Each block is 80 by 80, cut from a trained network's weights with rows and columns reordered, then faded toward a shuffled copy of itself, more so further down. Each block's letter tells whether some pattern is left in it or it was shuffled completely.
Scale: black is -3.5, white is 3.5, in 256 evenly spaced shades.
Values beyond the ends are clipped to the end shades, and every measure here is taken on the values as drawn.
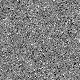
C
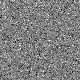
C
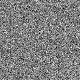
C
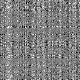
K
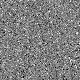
C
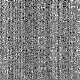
K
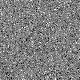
C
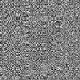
K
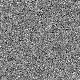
C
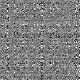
K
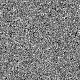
C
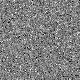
C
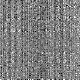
K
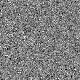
C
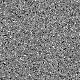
C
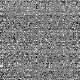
K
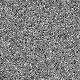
C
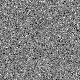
C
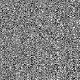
K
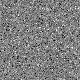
C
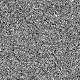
C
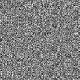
K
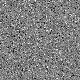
C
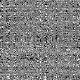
K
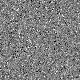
C
